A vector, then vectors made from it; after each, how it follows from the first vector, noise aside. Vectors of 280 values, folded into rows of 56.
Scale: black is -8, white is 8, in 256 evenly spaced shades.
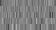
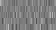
negated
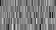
scaled up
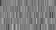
copied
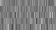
negated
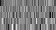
scaled up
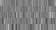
negated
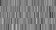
copied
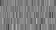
copied
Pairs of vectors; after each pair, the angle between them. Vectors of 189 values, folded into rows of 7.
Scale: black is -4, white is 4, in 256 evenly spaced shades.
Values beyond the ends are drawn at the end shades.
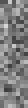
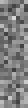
orthogonal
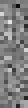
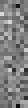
nearly parallel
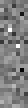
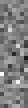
partly aligned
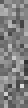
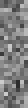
partly aligned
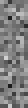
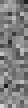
orthogonal
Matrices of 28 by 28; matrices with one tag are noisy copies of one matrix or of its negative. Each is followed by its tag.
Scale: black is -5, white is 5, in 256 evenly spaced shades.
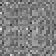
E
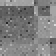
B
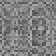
E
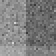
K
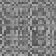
E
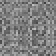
E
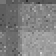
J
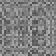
E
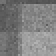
J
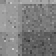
J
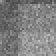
J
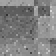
B
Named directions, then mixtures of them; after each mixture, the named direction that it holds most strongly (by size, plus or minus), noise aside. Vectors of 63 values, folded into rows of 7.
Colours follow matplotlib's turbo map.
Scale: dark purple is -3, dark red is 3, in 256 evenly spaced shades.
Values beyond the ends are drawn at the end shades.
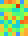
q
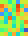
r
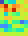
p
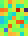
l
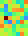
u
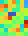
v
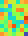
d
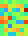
l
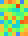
q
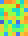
q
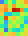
p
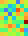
d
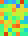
q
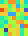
l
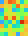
q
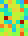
u
